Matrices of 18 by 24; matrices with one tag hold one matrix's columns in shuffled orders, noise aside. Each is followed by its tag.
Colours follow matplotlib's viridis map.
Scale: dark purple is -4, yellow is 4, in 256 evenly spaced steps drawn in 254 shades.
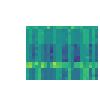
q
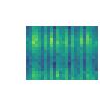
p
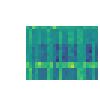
q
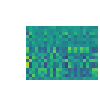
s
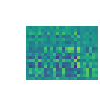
s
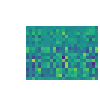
s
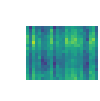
p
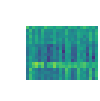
q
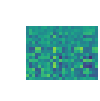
s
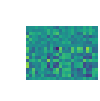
s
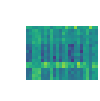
q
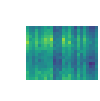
p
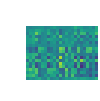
s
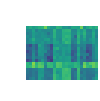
q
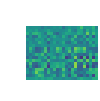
s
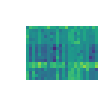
q
